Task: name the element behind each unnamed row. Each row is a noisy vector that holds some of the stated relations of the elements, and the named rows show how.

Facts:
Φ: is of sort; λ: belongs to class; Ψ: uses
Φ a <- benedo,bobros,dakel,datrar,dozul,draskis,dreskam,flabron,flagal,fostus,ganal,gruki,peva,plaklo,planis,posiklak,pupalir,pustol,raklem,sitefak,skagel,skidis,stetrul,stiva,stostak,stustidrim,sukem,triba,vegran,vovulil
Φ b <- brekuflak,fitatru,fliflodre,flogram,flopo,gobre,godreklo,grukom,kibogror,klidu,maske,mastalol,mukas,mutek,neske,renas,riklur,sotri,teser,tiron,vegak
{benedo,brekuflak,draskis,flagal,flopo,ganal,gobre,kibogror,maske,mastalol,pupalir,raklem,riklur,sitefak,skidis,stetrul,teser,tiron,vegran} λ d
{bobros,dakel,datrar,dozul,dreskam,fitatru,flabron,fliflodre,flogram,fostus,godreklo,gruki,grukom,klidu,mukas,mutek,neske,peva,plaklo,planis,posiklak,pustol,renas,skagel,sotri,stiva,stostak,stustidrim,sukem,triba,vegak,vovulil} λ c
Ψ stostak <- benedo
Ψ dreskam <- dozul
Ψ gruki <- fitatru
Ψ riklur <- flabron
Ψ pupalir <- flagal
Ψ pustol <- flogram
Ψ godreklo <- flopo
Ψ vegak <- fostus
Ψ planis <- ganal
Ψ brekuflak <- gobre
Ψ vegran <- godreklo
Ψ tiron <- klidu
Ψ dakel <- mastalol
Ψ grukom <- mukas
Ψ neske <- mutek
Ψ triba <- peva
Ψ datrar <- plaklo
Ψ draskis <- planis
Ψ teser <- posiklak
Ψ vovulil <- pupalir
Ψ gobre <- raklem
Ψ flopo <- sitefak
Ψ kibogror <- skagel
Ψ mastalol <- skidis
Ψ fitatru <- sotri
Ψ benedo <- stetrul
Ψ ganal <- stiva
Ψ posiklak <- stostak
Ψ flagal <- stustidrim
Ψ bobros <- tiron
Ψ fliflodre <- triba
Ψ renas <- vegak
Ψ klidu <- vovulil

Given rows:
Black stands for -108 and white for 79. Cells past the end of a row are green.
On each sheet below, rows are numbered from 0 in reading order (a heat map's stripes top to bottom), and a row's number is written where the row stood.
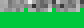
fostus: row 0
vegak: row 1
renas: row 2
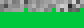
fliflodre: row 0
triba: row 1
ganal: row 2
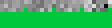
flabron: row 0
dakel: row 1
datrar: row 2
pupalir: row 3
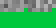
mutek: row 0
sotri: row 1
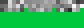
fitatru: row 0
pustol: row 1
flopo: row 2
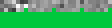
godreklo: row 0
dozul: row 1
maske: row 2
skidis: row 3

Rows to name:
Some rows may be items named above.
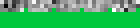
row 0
mastalol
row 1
gobre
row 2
vegran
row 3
raklem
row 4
stostak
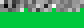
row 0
mastalol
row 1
klidu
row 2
dakel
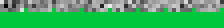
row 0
mastalol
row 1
renas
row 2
stiva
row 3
tiron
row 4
planis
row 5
gruki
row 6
planis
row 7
brekuflak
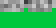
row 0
brekuflak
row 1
sitefak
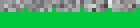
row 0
draskis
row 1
dakel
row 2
teser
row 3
vovulil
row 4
stustidrim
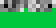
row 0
mastalol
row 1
pupalir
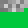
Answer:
bobros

